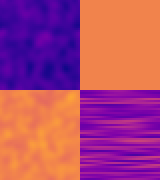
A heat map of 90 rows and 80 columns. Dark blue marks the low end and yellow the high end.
The table splits into 2 rows of 2 panels. Panel 1,1: very low, blotchy, faint in contrast. Panel 1,2: high, flat. Panel 2,1: high, blotchy, faint in contrast. Panel 2,2: low, streaked across.
